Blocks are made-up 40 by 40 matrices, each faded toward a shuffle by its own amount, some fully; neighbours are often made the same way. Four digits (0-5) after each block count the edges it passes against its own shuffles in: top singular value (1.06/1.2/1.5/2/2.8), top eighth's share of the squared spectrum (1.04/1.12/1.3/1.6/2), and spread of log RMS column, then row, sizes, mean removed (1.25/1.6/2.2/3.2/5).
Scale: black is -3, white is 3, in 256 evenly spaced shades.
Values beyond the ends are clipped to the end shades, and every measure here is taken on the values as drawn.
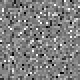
0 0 0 0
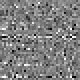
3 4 1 2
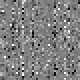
3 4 2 0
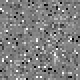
0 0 0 0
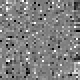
3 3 2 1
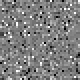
1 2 0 0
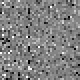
3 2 1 0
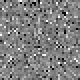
2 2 0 0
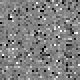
1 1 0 0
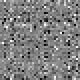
3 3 2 1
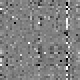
4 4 2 1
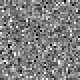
0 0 0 0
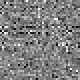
3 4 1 2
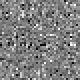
3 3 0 1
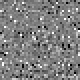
3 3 1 1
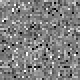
2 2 0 0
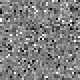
2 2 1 0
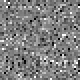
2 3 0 1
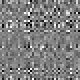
4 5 3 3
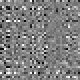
4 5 3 3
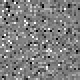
2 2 0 0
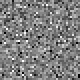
0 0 0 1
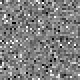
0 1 0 0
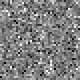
0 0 0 0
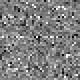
1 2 0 2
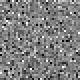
1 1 0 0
